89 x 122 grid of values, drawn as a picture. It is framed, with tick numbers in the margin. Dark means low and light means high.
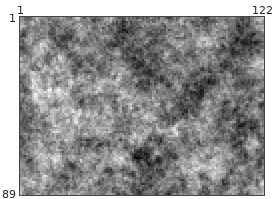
Neither half mirrors the other. The texture is blotchy. No row or column stands out. On average the colour sits 50% of the way up the scale. The middle left is the ninth with the highest average.
